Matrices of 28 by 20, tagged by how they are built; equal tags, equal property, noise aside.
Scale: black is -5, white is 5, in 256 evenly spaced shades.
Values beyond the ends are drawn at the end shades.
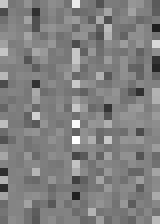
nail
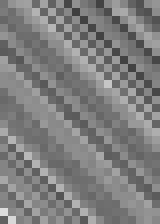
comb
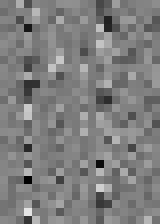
nail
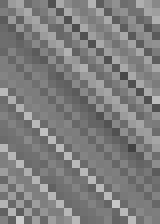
comb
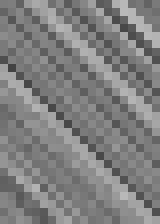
comb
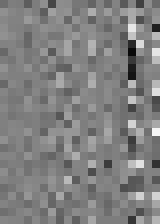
nail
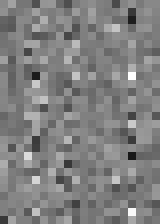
nail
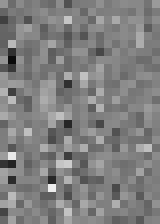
nail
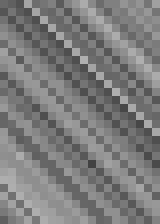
comb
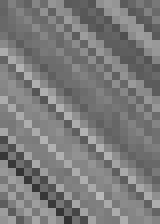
comb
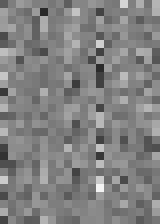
nail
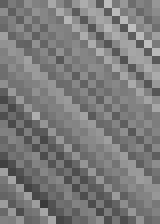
comb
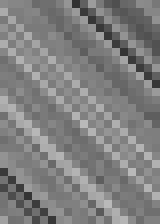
comb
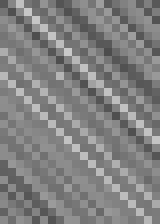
comb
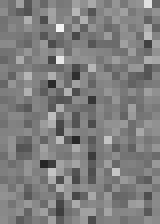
nail
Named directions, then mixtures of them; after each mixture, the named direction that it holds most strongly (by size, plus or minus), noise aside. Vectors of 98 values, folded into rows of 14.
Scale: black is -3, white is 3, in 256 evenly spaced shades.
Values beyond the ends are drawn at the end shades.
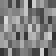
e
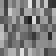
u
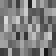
e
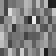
u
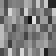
u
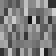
e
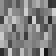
e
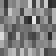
u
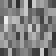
e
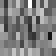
u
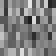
u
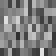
e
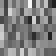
u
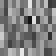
u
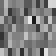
u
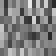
u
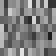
u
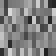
u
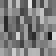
e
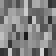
e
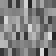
e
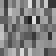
u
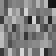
u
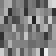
e
